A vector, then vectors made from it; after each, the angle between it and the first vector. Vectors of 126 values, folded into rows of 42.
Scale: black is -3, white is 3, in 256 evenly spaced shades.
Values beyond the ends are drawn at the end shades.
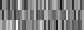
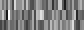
partly opposed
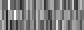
partly opposed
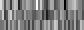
partly opposed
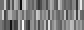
partly opposed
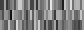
partly aligned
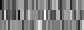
partly aligned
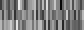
nearly parallel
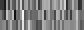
orthogonal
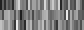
partly aligned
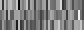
partly opposed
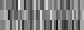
partly aligned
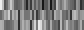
orthogonal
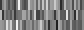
nearly parallel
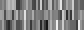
partly opposed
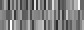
partly aligned
